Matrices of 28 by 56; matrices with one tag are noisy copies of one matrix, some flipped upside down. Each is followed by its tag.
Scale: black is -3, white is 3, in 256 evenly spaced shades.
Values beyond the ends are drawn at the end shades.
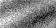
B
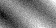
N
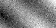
N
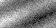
B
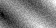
N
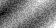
N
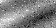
B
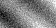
N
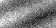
B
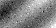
N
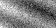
B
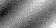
N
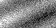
B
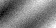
N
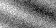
B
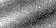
B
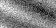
B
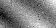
N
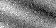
B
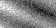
B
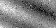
B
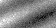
B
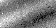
B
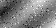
N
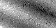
B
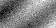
N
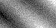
N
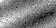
B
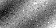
N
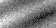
B
